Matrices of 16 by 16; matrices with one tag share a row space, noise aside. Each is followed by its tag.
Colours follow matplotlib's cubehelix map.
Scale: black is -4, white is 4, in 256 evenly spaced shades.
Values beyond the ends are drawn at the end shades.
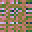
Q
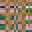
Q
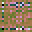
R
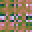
Q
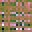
R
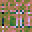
R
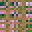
Q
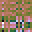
R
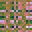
Q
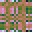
Q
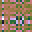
R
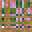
R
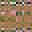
R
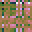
R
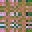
Q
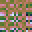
Q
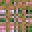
Q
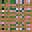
R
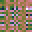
Q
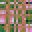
Q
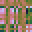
Q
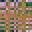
Q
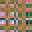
Q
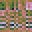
Q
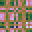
Q
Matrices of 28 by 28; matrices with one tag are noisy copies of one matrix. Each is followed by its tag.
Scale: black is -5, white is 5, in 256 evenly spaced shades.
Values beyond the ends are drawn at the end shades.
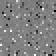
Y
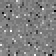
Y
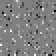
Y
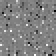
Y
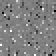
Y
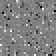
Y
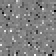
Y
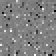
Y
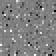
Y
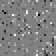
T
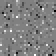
Y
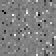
T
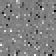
Y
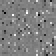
T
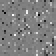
T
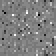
T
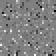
Y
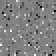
Y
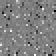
Y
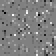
T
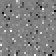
Y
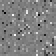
T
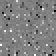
Y
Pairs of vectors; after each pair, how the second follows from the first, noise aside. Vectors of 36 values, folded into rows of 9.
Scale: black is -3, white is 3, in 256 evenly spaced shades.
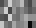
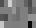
partly zeroed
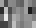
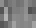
shrunk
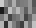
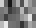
shuffled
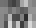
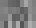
shrunk
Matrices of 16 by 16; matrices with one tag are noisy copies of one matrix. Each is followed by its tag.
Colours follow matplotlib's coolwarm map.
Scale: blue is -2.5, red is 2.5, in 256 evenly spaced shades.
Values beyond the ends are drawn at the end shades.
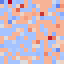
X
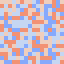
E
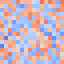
E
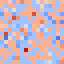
E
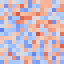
X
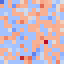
X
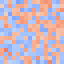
X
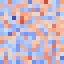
X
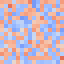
E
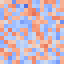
E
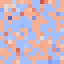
E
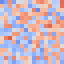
X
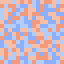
E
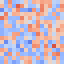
X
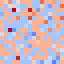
E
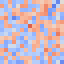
X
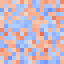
E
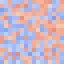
X
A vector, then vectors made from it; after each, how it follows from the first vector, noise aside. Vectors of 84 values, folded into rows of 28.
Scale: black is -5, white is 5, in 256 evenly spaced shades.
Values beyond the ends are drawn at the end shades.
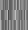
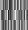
scaled up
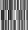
scaled up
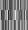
scaled up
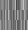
wrapped around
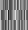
scaled up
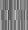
copied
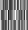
scaled up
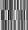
scaled up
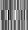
scaled up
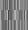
copied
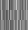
wrapped around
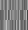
wrapped around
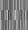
copied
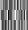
scaled up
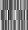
scaled up
